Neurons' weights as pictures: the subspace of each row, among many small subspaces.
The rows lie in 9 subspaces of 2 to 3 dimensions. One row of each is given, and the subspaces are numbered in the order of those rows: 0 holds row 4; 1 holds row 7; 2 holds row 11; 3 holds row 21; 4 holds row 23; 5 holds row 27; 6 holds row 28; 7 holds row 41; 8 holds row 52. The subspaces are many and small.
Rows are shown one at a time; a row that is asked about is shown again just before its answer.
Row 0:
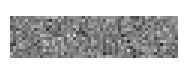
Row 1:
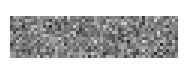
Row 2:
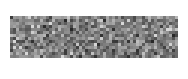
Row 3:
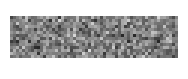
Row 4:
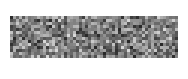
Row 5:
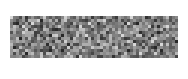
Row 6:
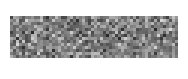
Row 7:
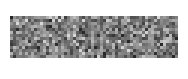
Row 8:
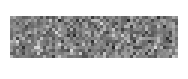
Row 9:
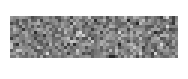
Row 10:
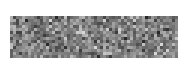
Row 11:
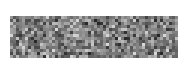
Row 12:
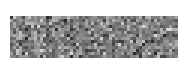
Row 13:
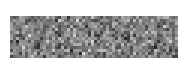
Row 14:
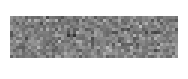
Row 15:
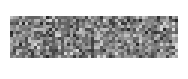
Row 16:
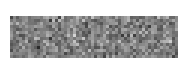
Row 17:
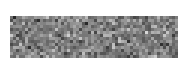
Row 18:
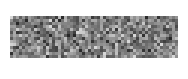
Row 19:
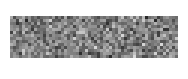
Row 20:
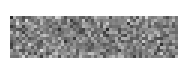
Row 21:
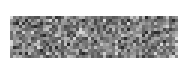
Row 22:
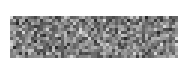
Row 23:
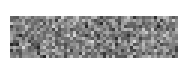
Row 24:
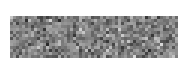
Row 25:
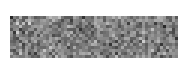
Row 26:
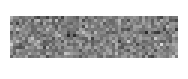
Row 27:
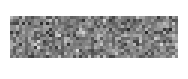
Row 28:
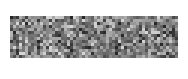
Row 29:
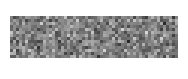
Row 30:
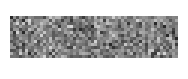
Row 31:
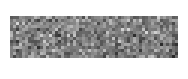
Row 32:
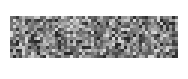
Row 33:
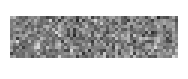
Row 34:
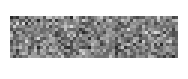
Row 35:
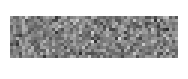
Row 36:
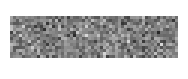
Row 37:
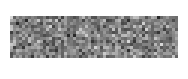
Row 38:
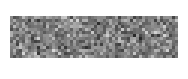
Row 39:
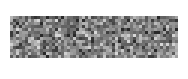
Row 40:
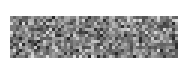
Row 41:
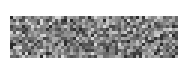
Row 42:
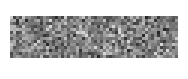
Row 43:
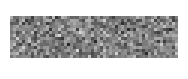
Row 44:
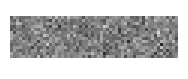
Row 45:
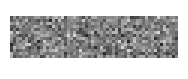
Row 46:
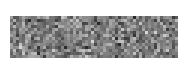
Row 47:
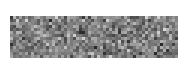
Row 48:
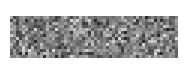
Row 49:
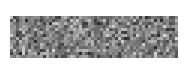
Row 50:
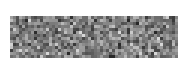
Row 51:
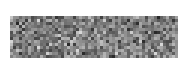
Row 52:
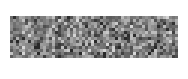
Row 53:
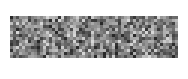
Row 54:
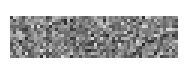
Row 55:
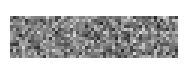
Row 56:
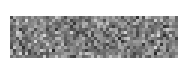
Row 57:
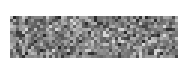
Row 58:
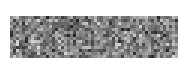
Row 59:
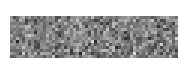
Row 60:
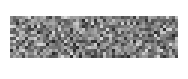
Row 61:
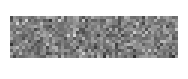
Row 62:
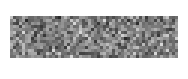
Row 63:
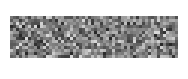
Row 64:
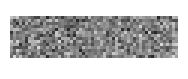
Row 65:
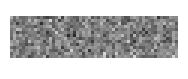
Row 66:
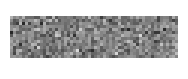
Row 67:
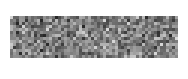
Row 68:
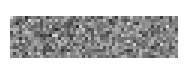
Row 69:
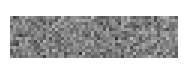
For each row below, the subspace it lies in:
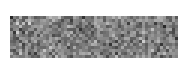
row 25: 6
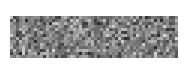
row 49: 2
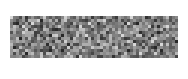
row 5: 5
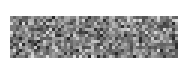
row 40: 5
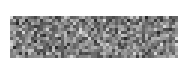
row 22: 3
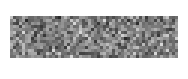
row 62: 3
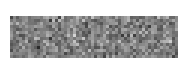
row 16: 1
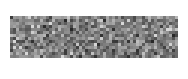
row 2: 7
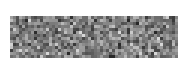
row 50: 6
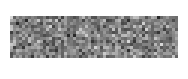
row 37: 0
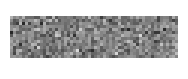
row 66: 5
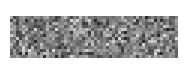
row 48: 2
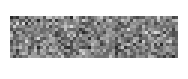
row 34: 6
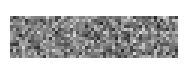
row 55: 4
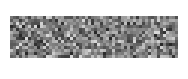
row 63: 7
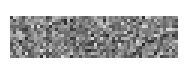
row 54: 7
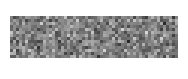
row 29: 5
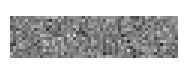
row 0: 0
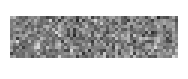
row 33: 8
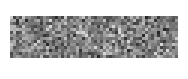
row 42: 0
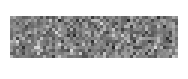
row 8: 8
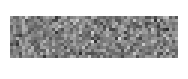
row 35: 4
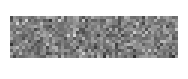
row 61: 1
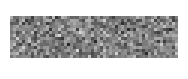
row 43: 5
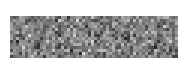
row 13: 8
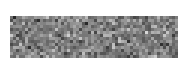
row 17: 7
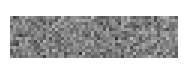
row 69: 4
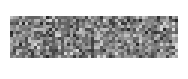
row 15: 5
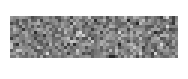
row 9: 6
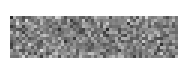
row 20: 7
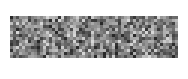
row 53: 1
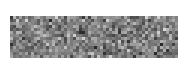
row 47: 0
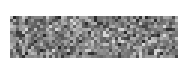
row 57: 7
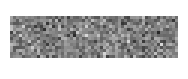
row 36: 4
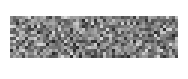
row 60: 7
